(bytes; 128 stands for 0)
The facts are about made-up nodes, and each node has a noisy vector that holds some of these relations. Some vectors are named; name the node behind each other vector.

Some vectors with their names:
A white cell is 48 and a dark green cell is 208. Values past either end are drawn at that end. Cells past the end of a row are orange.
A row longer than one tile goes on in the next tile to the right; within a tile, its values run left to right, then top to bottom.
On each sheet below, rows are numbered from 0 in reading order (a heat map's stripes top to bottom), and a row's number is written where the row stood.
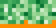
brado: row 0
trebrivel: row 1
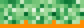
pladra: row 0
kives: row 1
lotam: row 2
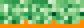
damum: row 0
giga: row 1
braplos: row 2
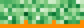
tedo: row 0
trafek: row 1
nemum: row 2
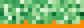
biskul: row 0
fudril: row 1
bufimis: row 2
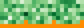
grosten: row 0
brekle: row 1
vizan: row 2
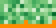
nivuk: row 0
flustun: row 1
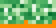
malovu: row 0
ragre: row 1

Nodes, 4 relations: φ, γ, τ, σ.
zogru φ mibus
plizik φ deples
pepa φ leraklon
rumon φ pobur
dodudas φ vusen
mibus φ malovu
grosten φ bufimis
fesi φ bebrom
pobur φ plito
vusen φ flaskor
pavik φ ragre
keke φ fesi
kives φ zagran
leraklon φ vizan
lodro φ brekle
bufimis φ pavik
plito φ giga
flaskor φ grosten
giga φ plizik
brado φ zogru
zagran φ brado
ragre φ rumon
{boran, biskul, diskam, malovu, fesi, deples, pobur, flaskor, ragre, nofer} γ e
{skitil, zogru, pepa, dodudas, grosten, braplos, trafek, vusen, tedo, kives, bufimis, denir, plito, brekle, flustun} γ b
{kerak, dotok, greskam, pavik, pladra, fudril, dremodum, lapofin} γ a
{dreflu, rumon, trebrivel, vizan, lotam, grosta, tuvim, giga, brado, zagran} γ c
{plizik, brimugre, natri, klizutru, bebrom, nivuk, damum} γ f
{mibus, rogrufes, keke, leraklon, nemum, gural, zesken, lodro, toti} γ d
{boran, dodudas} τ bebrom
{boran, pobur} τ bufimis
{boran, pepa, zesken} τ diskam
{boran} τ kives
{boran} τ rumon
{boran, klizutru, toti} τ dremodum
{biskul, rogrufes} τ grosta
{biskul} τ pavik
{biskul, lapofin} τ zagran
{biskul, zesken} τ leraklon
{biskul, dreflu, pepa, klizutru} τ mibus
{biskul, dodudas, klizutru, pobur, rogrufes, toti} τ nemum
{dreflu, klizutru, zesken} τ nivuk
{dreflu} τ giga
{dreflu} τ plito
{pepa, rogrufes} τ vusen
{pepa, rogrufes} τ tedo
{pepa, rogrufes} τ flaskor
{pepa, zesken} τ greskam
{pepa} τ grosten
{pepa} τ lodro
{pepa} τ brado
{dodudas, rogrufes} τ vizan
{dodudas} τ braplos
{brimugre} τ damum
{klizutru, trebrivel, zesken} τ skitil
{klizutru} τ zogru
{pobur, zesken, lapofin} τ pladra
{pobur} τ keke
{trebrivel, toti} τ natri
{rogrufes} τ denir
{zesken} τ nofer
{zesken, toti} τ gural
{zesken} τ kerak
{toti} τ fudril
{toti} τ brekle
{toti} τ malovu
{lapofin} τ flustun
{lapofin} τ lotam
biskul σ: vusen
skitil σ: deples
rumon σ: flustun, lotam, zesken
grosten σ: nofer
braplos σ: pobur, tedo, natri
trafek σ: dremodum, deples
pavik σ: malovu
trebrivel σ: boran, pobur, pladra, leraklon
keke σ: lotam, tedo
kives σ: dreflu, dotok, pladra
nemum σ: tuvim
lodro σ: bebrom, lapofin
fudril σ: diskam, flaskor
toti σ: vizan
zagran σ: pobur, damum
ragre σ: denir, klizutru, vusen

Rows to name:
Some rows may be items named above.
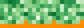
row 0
lotam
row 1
dodudas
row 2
tuvim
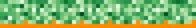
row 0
vusen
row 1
zagran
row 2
rumon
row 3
zagran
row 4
damum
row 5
pavik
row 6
dreflu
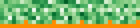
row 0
pepa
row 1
flaskor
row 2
pobur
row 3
plizik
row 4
kives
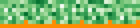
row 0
zogru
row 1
lotam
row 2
klizutru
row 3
deples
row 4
pepa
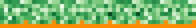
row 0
fesi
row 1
lapofin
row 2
brimugre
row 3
plito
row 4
giga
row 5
zesken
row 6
toti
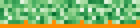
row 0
rogrufes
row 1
flustun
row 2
keke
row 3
deples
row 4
mibus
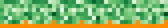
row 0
dotok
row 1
giga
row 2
fesi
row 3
boran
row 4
leraklon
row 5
plito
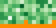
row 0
denir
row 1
natri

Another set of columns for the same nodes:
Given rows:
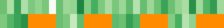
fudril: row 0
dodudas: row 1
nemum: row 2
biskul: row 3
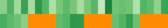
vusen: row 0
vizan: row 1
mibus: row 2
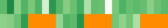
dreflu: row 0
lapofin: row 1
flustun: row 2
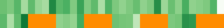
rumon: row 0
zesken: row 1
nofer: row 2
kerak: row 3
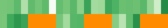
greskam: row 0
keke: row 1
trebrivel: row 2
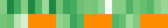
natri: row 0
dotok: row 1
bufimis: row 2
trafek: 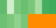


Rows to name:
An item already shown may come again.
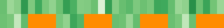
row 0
dodudas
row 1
lotam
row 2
plito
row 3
dodudas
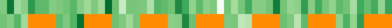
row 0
tedo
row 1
giga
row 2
trafek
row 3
pladra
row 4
brimugre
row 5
dodudas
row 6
rogrufes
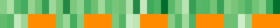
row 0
ragre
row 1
leraklon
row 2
klizutru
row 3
pepa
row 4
plizik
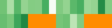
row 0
pavik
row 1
deples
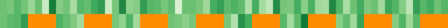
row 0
tuvim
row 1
flaskor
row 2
tedo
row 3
trafek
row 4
zagran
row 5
rumon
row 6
toti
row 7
pepa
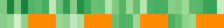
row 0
pobur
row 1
boran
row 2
denir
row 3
flaskor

